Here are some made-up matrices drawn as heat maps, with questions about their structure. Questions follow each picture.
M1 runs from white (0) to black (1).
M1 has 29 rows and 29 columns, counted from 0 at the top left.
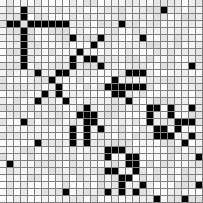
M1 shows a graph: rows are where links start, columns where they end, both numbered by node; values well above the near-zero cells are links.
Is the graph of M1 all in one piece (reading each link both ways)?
no
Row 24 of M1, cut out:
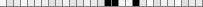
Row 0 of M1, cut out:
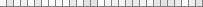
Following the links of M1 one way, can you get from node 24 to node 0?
no
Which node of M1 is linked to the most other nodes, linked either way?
node 3
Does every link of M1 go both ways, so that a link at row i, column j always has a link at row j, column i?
yes
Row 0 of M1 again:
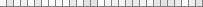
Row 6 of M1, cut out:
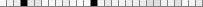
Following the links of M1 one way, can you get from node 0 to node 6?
no
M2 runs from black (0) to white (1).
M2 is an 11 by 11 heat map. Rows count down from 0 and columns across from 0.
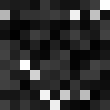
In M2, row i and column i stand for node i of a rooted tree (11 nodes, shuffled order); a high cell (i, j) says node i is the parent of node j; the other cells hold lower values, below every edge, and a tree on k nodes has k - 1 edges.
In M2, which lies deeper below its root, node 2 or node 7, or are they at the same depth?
node 2
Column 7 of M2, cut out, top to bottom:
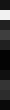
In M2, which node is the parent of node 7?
1
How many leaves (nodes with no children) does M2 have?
5
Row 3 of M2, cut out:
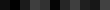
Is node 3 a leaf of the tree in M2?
yes
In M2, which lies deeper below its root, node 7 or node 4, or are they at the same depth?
node 4
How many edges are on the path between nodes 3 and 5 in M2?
5
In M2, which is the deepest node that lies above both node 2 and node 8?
9
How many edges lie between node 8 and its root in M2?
2
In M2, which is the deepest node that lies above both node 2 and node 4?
9
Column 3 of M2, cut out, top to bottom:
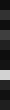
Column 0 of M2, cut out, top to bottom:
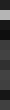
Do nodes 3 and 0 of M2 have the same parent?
no
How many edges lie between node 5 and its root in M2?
3
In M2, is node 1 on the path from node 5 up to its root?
yes
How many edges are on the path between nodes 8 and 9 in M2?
1
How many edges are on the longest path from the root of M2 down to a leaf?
3
